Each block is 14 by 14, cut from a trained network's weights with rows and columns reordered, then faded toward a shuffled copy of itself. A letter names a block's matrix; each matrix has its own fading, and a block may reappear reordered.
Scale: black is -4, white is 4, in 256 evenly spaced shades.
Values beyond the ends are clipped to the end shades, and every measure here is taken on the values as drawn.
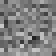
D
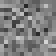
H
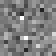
D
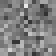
D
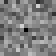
D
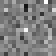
D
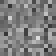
H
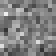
D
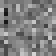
D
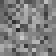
H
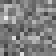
D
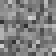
H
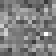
D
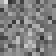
H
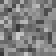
H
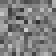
H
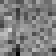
D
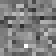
D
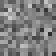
H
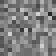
H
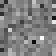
D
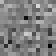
D
